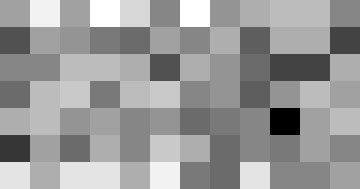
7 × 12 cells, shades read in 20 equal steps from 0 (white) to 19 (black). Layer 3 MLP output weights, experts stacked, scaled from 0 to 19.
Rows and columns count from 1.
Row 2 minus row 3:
4 -2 3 5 5 -6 3 -2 1 -8 -8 8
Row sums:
60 109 106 88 104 104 67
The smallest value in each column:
2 1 2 0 3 1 0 6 2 5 5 5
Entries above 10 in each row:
0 4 4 2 2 3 1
